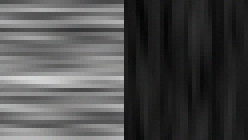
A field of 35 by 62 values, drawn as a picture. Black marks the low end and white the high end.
It is made of 1 by 2 panels. Panel 1,1: middling, streaked across, strong in contrast. Panel 1,2: very low, streaked downward, faint in contrast.
